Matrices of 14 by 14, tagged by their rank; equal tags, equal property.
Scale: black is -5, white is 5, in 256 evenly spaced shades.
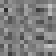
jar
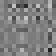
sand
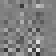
sand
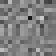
jar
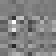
sand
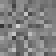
jar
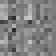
jar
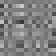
sand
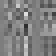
sand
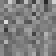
jar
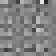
jar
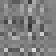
jar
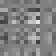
sand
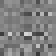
sand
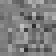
jar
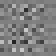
sand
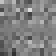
jar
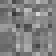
sand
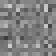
jar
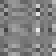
sand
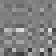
sand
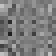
sand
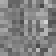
jar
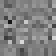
jar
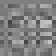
sand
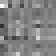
jar
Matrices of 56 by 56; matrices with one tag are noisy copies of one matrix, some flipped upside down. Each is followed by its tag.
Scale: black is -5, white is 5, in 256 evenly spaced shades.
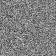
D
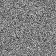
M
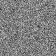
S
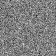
D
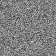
M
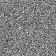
D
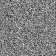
D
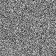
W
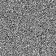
W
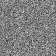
D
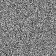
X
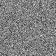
W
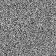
X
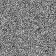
S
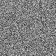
W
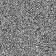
S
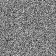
D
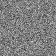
M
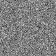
S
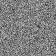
S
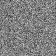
D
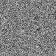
S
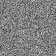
S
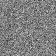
D
